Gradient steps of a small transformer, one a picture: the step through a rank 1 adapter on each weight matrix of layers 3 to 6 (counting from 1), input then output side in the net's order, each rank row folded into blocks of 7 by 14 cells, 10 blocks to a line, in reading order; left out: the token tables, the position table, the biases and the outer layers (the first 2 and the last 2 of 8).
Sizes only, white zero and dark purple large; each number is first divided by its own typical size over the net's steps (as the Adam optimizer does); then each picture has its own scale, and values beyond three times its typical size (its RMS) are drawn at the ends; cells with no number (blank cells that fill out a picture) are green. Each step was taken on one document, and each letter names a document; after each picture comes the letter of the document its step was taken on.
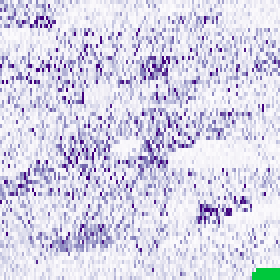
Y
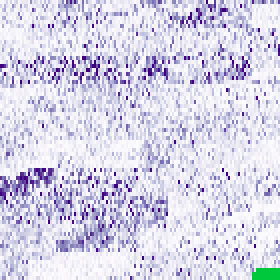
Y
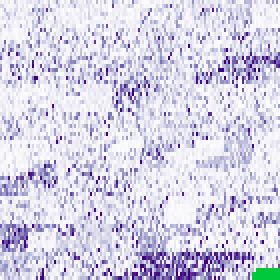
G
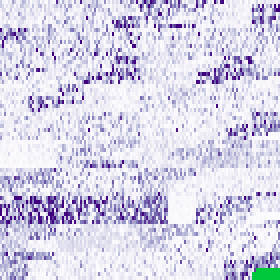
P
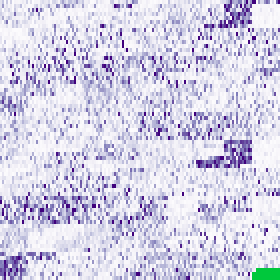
G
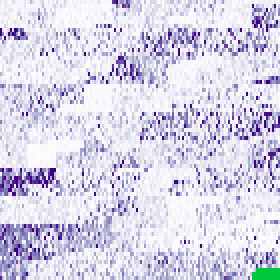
P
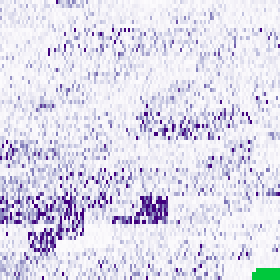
Y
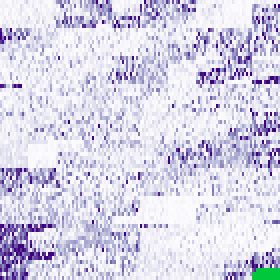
P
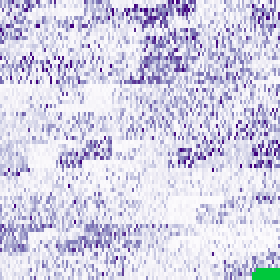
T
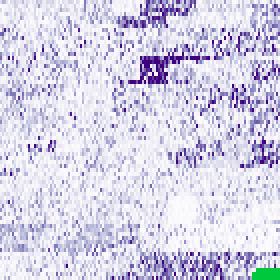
T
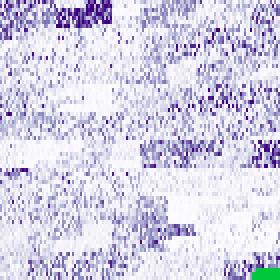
T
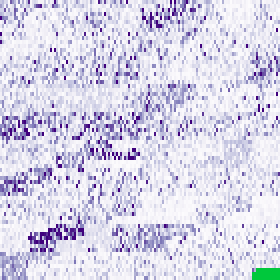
Y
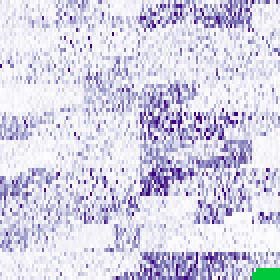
G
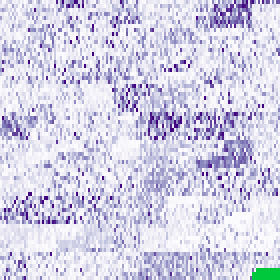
G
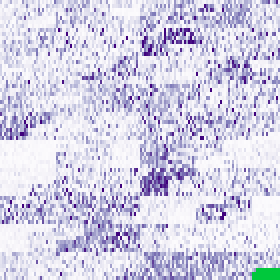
G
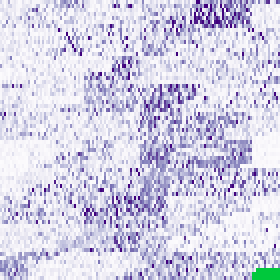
G
